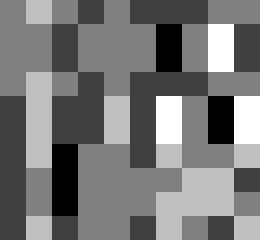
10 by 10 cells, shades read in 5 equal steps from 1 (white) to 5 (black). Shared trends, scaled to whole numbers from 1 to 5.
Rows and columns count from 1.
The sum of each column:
36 24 41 34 28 36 29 30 29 27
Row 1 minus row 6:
-1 0 -1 0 1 0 3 1 -2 2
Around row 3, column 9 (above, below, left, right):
1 3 3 4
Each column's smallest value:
3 2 3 3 2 3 1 2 1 1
